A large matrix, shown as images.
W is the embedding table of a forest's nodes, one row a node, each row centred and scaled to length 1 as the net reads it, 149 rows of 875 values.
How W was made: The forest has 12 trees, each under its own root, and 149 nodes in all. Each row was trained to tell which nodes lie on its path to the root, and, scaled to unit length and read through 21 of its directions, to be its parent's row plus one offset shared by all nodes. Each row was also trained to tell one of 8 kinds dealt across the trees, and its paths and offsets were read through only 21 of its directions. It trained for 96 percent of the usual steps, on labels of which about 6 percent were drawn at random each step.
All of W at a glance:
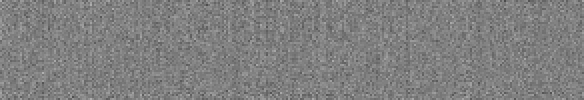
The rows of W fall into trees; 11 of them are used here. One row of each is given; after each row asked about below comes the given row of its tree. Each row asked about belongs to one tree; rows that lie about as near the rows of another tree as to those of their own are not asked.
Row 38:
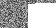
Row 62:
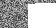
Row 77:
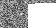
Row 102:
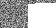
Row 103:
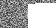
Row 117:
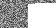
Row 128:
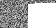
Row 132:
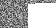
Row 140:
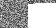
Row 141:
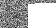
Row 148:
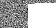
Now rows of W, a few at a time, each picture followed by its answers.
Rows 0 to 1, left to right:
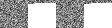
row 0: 148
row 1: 128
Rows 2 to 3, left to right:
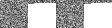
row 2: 102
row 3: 128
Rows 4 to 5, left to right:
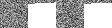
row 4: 148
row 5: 38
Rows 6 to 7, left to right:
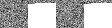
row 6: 148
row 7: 148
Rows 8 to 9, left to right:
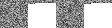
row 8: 117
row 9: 77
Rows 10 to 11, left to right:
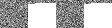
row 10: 141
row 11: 38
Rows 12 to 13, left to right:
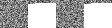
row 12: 132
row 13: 140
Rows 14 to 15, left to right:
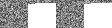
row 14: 140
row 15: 128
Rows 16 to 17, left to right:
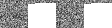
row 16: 141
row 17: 102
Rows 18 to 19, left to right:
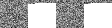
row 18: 62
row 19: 148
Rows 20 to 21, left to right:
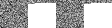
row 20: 102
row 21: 103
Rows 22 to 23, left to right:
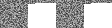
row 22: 117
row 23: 102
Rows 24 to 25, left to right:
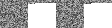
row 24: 38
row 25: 102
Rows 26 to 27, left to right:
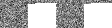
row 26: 140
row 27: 141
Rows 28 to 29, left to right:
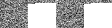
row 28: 103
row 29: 141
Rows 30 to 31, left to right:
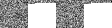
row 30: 141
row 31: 128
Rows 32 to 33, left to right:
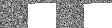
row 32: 148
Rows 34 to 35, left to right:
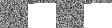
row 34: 38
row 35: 140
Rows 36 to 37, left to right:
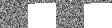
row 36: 128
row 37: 141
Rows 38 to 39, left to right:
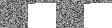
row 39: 148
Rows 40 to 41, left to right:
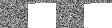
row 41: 148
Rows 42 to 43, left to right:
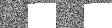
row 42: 132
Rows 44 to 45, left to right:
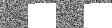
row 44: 141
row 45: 140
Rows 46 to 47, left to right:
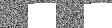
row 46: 148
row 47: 102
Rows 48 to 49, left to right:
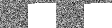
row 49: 141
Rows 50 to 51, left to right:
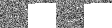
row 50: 38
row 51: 141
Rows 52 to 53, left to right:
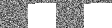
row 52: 103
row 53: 102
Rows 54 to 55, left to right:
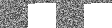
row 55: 148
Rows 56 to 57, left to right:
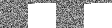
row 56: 148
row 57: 128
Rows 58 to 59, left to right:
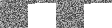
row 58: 140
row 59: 62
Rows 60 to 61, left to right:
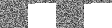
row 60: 38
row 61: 38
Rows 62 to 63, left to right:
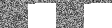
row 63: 102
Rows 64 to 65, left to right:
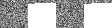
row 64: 103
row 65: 77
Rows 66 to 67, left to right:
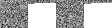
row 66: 141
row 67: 128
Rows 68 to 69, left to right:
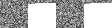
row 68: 38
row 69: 132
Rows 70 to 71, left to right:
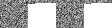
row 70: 140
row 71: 102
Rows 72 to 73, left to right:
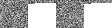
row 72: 77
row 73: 103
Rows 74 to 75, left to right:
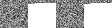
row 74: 148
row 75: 148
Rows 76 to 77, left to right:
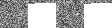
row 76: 103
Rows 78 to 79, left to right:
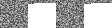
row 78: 117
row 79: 148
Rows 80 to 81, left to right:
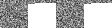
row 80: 141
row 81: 132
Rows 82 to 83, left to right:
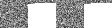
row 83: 141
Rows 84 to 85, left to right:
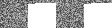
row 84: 103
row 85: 117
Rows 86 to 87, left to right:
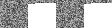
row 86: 77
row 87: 132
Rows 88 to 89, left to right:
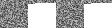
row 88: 140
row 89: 148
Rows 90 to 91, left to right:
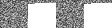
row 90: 128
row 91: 128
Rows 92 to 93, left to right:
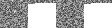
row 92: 102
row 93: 102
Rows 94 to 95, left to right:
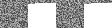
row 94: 132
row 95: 141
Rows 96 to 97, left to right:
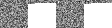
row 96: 117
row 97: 132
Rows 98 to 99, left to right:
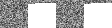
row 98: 77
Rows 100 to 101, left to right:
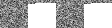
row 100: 38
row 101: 148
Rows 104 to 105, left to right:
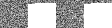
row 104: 140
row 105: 103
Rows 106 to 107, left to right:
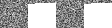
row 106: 132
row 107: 38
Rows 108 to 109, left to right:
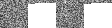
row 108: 62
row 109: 77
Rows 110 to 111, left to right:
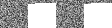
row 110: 132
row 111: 38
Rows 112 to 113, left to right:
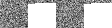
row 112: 38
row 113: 132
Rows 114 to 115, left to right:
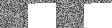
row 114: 77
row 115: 132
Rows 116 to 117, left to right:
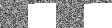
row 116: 62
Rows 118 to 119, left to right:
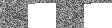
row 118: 141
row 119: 128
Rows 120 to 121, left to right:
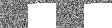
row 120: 77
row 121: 38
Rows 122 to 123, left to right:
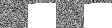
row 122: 77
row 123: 102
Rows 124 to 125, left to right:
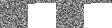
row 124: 140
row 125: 102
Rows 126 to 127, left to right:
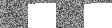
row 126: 38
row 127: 102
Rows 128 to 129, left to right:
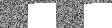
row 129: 38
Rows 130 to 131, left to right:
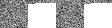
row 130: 103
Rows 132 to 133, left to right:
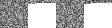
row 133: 128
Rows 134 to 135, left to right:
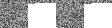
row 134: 103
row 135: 141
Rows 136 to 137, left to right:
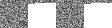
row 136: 128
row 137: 102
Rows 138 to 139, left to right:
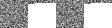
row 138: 117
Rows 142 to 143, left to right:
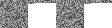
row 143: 141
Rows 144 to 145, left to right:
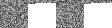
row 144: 102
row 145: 128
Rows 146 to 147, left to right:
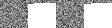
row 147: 132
